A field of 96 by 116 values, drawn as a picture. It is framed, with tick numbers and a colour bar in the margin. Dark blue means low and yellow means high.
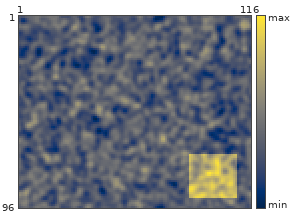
Neither half mirrors the other. The bottom right is the ninth with the highest average. Most values sit low, with a long tail of high ones. The texture is blotchy. An odd patch, higher than its surroundings, sits in the bottom right.
